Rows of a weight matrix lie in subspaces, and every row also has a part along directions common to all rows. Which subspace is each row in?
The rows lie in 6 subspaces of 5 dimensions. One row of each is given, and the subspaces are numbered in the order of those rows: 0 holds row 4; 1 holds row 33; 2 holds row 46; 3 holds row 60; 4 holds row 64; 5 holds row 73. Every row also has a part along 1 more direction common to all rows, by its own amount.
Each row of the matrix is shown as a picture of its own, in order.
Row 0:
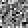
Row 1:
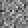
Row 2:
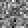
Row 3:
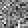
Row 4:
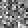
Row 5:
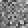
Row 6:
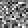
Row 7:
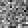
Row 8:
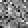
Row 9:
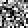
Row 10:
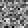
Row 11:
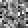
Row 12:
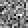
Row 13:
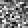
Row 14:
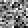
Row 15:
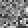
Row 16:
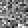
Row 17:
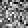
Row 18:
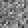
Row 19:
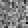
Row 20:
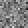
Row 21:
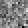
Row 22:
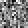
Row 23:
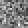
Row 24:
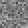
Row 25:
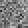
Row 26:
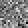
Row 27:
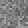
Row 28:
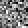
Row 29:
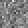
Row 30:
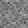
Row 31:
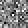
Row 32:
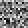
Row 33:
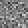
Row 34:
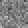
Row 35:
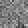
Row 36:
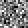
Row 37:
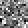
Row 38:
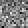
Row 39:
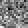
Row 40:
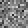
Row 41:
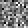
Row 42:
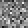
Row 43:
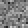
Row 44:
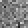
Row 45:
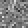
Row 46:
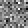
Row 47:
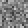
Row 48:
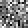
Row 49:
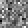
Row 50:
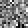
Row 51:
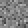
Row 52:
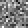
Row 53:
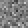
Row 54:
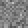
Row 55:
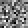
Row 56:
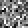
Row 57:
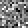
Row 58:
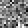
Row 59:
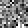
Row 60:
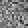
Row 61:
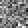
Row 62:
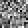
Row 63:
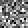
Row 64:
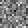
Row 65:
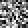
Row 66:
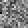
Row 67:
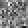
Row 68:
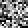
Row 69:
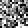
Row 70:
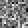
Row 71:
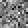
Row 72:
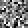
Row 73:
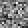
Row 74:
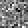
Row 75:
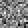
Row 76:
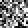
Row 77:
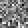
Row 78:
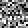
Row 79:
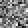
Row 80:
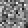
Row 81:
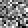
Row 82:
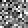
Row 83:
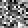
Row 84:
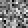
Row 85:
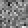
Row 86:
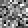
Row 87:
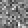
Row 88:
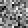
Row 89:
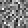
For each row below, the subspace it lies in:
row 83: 0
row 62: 3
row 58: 5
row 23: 1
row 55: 2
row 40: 4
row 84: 2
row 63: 2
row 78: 3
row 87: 0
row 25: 1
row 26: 0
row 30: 1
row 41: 4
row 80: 5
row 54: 1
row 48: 2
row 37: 3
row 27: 1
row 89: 4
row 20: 2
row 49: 3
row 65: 2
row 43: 1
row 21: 3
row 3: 3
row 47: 5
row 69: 5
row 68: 5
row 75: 3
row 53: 1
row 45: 0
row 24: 5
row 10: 2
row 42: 2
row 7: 1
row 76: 5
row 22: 2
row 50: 5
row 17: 3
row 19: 1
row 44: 3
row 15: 1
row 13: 1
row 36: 4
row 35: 5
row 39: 0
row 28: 3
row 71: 0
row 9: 5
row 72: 4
